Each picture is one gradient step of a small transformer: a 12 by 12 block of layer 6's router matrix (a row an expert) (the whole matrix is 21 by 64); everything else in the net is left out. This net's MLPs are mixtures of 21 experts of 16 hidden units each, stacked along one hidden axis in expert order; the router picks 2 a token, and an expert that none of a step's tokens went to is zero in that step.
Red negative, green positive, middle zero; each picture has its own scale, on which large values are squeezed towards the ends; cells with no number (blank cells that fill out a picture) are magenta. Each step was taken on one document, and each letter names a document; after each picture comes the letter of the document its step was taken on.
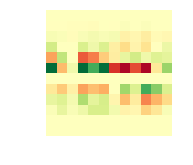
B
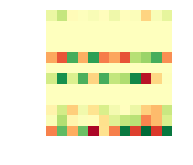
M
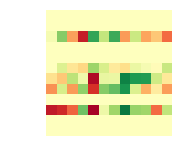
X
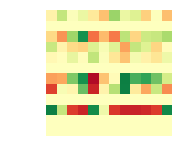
X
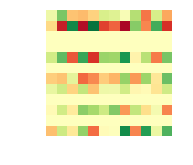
M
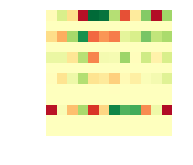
X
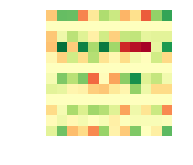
M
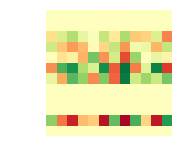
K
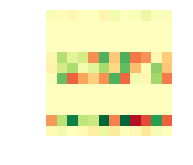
K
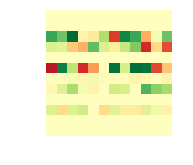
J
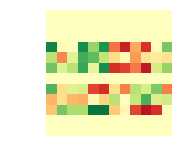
B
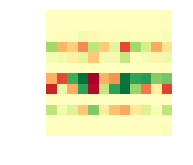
X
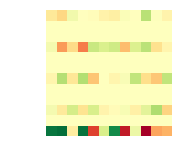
M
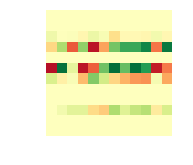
J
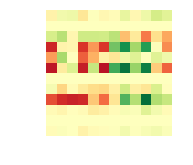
B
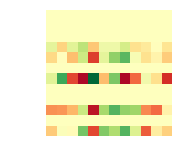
X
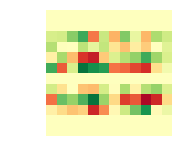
B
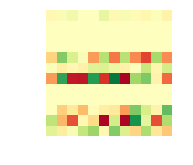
K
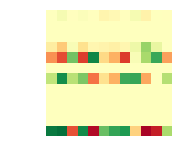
M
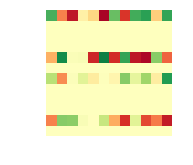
K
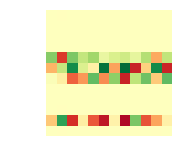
K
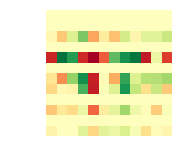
X
